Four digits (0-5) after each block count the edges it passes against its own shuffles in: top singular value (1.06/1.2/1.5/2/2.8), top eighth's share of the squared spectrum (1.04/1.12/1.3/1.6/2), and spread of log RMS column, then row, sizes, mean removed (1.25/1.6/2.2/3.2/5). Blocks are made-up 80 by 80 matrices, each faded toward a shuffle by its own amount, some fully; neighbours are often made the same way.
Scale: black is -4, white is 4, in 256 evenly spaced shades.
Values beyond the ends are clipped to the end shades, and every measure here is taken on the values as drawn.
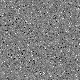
0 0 0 0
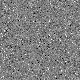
0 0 0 0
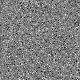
0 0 1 0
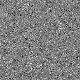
0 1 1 0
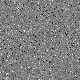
0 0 0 0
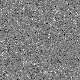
0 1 0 0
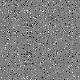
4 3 2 1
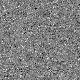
2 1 0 0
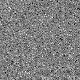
3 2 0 1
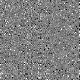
3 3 2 1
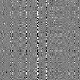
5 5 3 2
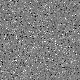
1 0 0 0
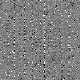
4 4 2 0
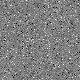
1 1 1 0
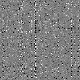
4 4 3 2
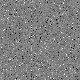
2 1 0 0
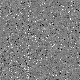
2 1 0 0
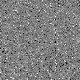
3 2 1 0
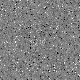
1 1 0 0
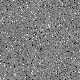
0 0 0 0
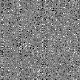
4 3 2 1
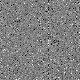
3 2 1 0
